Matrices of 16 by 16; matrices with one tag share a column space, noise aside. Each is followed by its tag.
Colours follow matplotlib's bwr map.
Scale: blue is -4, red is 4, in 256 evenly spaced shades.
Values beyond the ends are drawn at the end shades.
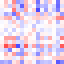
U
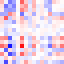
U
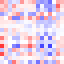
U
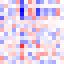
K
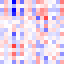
K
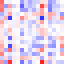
U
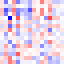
K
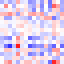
U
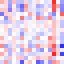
U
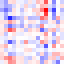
K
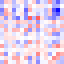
K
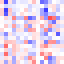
K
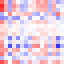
U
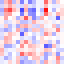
K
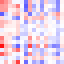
U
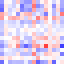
U
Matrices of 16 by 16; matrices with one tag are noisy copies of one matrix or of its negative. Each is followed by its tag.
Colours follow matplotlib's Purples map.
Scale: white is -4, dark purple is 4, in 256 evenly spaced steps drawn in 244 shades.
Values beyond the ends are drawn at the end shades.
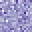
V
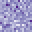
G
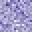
G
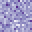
G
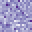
G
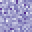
V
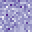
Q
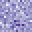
G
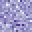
G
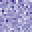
V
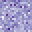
Q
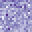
Q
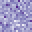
G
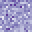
Q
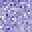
Q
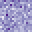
Q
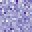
V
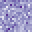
Q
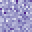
V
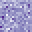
Q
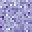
Q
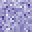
Q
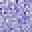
V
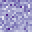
Q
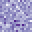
G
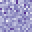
V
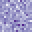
G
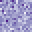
V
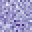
G
